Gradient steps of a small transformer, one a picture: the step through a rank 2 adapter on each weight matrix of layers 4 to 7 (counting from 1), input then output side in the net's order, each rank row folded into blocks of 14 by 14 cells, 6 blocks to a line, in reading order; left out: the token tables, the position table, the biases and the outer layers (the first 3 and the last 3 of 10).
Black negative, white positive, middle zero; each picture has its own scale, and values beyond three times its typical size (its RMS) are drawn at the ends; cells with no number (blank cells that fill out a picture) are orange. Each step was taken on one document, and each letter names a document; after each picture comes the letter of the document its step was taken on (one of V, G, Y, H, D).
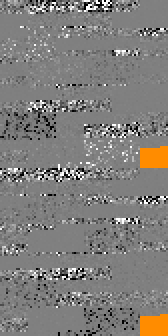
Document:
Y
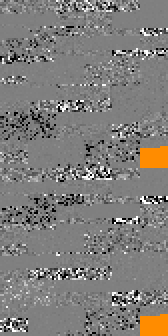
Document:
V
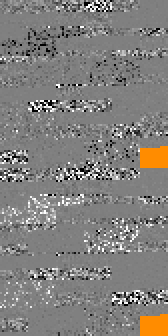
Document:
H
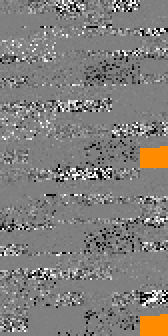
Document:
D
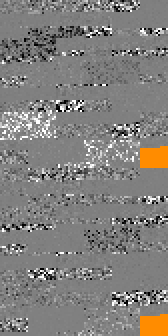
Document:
H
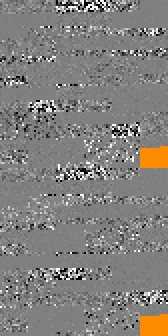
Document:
H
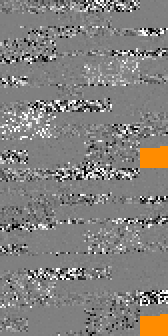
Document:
H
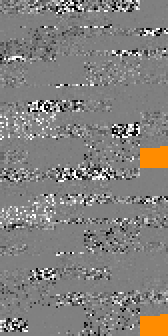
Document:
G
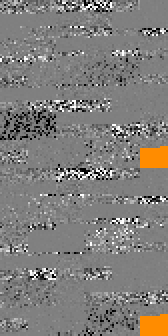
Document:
Y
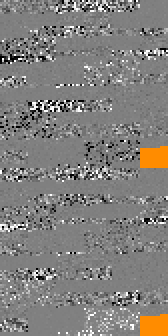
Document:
G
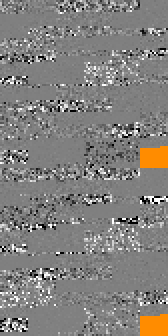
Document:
V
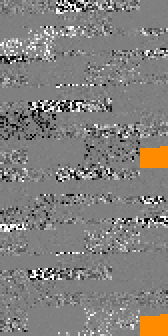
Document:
G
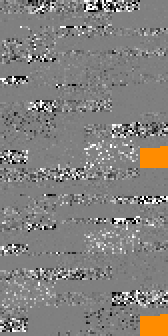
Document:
D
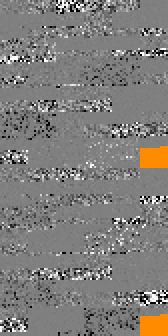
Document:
D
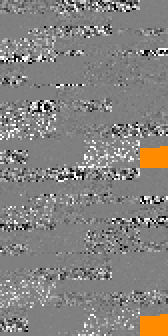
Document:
G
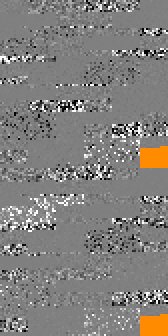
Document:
V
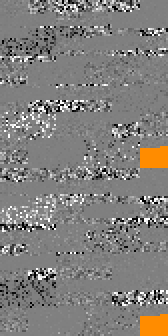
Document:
G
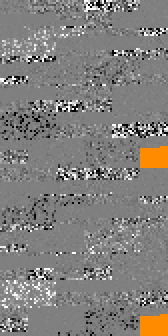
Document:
D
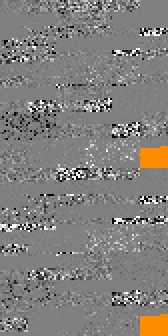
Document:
D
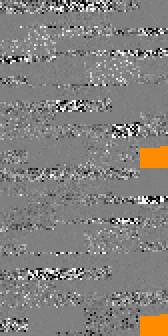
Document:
H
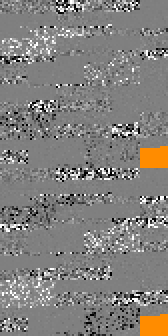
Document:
V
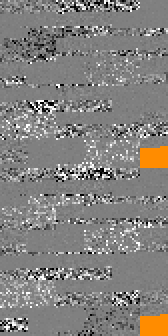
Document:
H
